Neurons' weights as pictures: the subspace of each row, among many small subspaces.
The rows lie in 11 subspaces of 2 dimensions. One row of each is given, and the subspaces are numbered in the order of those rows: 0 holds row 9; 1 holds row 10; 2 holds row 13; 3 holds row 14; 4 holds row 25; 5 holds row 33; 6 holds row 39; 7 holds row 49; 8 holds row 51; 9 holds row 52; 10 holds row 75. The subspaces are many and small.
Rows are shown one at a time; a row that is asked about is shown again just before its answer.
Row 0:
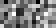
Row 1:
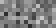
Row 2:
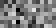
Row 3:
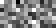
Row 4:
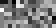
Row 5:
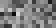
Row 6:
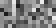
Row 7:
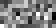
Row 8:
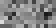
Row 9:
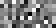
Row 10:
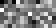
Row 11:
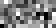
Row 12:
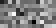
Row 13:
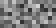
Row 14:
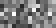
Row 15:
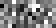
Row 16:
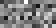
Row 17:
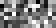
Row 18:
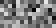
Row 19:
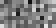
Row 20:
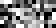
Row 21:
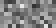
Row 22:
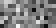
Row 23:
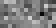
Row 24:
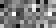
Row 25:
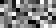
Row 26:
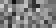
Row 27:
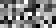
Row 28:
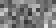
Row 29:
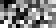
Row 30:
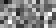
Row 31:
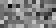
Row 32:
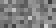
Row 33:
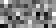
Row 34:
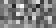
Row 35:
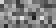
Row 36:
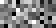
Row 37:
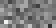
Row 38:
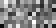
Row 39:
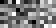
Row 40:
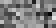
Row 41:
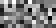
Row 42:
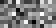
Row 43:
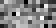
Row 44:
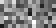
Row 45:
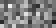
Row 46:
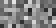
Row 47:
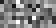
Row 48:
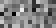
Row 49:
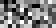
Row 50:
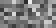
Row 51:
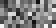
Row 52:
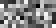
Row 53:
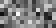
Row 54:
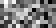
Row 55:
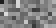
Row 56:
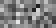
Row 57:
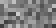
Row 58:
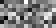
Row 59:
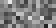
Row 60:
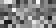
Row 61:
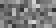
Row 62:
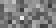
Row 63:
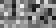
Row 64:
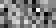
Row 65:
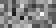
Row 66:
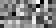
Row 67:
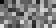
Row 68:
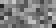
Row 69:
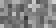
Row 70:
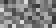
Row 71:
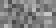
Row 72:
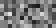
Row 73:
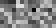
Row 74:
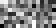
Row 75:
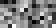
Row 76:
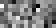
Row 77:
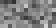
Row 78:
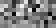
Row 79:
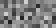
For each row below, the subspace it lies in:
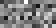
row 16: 0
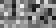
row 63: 1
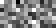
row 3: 4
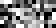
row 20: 9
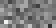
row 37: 3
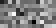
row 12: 6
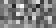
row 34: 4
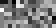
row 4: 1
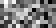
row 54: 7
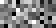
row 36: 6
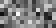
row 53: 5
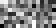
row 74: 8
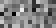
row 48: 3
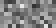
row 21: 3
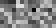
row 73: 1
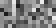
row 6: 1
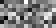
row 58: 0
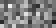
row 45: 5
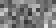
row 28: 5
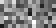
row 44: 8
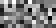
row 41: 2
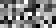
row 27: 0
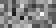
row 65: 7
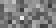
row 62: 7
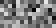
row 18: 1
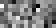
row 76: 5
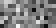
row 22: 7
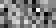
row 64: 5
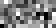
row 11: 5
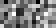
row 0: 1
